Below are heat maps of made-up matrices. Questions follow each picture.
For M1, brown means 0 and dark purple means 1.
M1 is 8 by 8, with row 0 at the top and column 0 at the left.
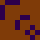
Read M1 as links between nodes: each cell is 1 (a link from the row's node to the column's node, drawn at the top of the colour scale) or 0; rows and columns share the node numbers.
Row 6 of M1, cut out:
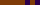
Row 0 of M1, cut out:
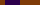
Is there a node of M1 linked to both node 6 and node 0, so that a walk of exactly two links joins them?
no
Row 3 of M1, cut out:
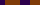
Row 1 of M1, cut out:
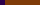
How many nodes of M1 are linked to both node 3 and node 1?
1
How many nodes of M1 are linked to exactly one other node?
4
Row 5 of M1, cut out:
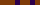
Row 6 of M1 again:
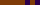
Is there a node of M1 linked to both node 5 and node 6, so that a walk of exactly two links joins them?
no
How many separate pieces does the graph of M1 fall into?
1
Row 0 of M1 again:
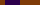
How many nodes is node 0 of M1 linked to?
3
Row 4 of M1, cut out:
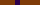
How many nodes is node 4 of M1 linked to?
1
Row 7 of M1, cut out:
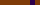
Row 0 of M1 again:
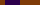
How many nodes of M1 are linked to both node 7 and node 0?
0
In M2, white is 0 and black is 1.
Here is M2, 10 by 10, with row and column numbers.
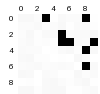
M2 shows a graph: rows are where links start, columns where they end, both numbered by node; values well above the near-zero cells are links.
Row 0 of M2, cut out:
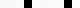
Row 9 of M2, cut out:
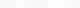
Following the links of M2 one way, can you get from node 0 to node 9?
yes
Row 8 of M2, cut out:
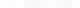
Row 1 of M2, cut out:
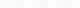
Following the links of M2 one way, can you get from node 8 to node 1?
no
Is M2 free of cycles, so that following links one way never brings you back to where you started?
yes
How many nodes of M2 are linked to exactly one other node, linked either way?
3
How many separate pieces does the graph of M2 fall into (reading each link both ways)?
3
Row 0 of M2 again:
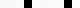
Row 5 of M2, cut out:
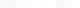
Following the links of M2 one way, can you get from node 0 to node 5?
yes
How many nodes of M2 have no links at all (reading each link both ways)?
2
